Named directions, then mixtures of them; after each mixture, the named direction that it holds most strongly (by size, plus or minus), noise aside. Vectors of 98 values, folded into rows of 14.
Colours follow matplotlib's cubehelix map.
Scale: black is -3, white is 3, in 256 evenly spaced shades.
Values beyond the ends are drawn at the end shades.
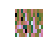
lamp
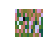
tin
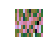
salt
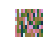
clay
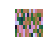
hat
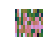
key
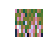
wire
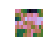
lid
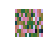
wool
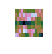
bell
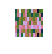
key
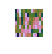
key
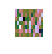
tin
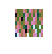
lamp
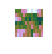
lid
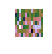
tin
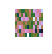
wool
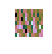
lamp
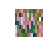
hat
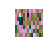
hat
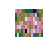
lid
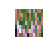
wire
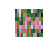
key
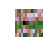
bell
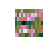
bell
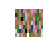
lamp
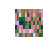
hat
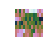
lid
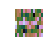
bell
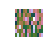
wool
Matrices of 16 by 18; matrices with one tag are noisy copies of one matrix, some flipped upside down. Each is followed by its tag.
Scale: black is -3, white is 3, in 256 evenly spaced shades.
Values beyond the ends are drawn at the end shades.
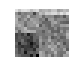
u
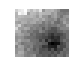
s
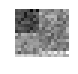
u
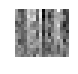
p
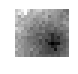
s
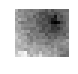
s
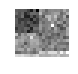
u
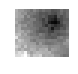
s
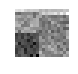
u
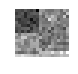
u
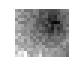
s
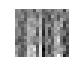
p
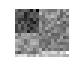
u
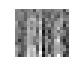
p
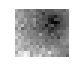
s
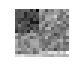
u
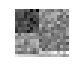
u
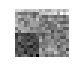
u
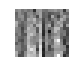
p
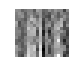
p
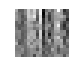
p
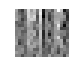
p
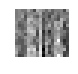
p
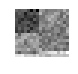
u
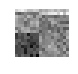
u
